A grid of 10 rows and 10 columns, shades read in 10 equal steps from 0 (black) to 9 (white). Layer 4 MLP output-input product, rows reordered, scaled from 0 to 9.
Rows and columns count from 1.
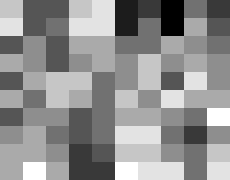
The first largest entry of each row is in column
5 1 4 7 9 8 10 6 6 2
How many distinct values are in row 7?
5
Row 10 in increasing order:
2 2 4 6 6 8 8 8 9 9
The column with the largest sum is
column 7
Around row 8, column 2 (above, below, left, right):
5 6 5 4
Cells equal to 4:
16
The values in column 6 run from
1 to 9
